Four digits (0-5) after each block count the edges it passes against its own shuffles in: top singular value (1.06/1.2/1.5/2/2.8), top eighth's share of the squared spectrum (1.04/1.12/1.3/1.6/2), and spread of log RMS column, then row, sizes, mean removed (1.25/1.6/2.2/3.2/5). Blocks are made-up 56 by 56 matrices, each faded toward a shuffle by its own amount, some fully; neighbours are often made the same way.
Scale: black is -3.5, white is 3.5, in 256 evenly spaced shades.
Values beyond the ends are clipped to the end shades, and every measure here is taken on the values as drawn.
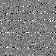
2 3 0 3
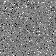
0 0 0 0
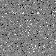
1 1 0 1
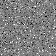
0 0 0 1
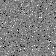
0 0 0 0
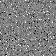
0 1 0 1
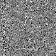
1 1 2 0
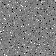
0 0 0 0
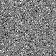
2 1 0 0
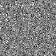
3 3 2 1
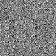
3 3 2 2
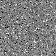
1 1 0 0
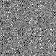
3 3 1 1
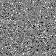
1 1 0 0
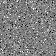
0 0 0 0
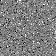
1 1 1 0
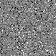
2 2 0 0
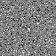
3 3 1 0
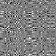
4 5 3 3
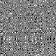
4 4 2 2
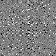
3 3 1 1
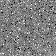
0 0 0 0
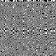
4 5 2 3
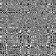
4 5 3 3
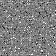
2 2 0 0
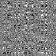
4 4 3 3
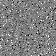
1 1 0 0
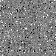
2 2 1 1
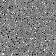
0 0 0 0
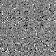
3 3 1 2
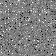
2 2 0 1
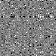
4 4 2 2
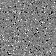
2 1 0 0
